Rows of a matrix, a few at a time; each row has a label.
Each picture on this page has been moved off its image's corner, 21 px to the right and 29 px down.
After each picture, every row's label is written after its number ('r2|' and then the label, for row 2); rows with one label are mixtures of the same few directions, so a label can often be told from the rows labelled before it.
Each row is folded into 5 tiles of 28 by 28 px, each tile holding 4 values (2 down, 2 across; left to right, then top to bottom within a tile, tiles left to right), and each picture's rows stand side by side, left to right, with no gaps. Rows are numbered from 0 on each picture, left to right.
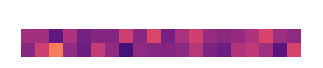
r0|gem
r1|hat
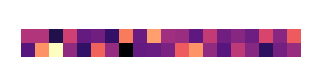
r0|gem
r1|gem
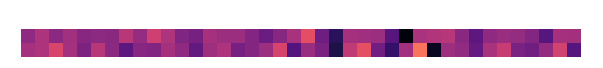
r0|gem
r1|hat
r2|hat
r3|hat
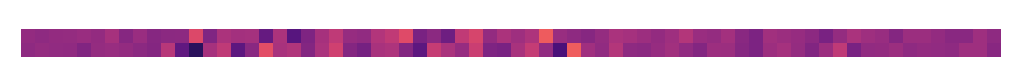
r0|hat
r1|gem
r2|hat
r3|hat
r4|hat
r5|hat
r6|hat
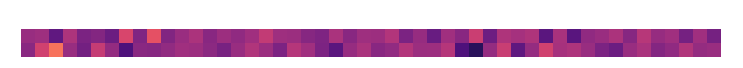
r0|gem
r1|hat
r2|gem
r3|gem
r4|gem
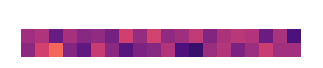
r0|gem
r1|gem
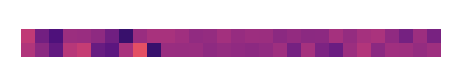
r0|hat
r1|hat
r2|gem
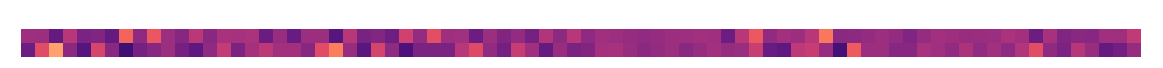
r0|gem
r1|gem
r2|gem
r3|gem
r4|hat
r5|hat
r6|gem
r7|gem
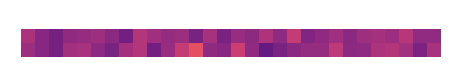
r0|hat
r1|gem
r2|hat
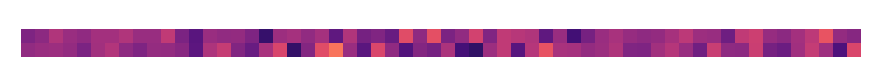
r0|hat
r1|hat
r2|gem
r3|gem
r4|hat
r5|hat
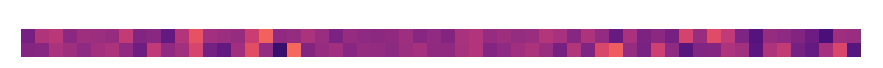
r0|hat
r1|hat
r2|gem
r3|hat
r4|gem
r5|hat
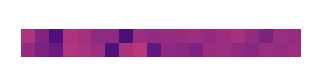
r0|hat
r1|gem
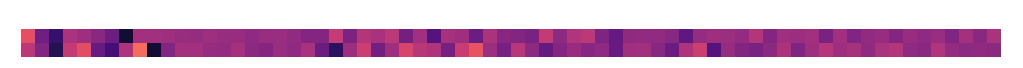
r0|hat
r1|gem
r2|gem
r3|gem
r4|hat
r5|gem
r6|gem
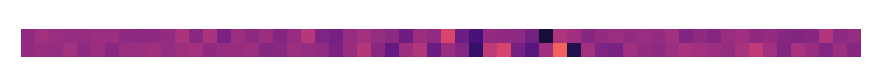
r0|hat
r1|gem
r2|hat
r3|hat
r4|gem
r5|gem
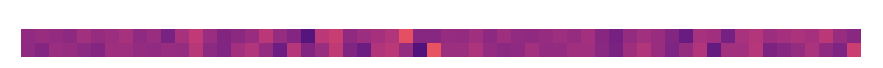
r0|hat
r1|hat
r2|hat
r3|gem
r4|hat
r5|hat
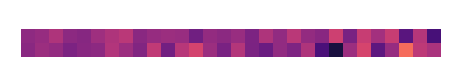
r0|hat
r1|gem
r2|gem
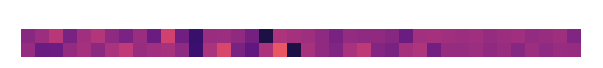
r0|gem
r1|hat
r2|hat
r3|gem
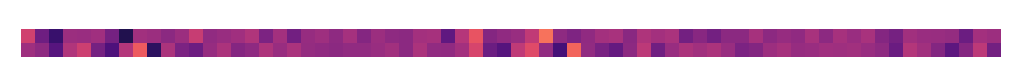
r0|hat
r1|gem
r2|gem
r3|hat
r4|gem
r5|gem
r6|hat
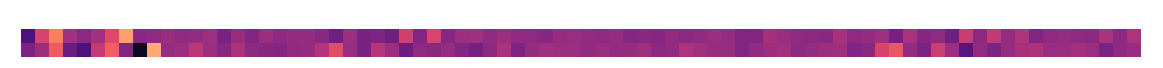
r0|hat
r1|gem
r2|gem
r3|gem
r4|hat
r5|hat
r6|gem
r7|gem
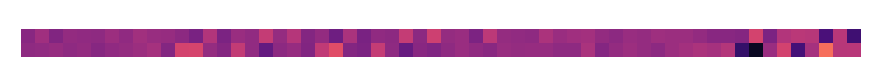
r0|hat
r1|gem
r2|gem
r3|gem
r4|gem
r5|gem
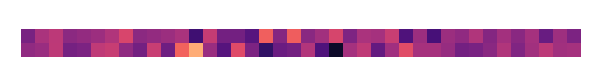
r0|hat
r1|gem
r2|gem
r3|gem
